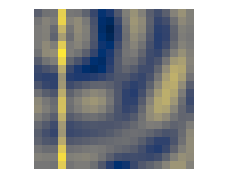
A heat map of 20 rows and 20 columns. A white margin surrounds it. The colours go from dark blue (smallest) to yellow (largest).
Average level on the scale: 40%. Odd lines: column 4. Rings: centred on the top left. Slope: none. Ninth with the lowest average: top middle.
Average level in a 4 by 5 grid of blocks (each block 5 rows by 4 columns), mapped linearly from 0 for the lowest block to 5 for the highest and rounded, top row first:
53033 | 30115 | 43234 | 43213
